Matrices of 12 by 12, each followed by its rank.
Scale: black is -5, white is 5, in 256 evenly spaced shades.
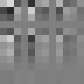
one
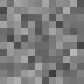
full rank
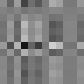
one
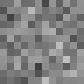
full rank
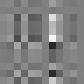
one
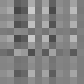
one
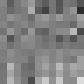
two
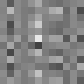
two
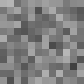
full rank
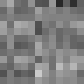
two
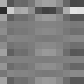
one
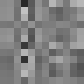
two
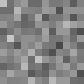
full rank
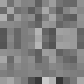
two
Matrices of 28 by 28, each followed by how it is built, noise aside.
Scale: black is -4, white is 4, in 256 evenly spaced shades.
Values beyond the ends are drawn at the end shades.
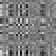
low rank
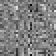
low rank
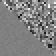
upper triangular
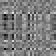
low rank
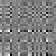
low rank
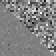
upper triangular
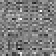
low rank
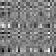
low rank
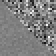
upper triangular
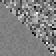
upper triangular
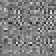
low rank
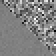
upper triangular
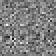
low rank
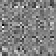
low rank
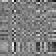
low rank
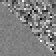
upper triangular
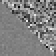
upper triangular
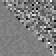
upper triangular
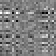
low rank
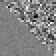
upper triangular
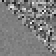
upper triangular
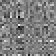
low rank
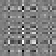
low rank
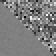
upper triangular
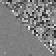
upper triangular
